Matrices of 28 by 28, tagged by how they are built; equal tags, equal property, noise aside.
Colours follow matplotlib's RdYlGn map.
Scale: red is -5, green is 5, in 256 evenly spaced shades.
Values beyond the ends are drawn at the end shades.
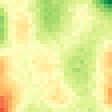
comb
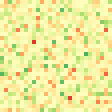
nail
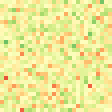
nail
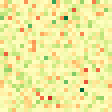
nail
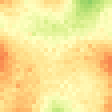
comb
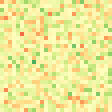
nail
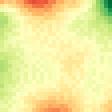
comb
